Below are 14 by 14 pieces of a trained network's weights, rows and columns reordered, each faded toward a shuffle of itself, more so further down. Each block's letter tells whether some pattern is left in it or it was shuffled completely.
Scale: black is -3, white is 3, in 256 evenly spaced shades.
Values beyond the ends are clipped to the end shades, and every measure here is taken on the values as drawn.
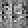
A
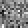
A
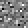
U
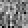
A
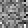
A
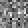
A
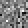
U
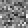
U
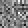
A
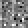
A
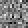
A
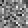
U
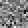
U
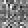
A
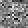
A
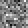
U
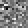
A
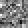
A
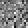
A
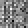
A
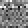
A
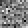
U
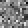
U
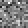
U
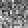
A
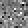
U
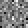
A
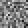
U
